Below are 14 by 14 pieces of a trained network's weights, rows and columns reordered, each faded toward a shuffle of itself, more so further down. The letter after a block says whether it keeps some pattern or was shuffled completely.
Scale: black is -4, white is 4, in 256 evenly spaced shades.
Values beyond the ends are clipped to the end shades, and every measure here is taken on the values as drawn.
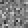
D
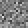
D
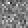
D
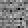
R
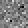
D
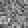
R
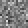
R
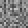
R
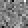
D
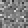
R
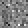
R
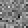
D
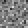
D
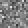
D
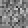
D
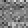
R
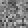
R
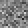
D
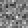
R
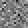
D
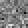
D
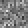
D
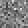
D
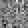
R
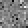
D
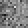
R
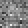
R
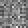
R
